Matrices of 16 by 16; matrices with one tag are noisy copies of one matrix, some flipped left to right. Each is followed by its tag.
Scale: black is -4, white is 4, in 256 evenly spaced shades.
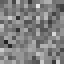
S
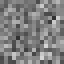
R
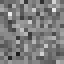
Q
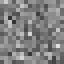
R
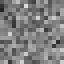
S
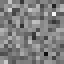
Q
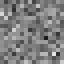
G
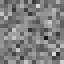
G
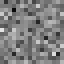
G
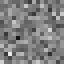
G
